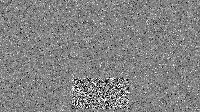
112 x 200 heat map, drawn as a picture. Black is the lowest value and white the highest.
In the bottom middle lies a patch that is rougher than the rest. Fine speckle covers the field. The halves do not mirror each other. There are no regular stripes. The bottom middle is the roughest part. The distribution is heavy-tailed on both sides. There is no overall slope. No row or column stands out.
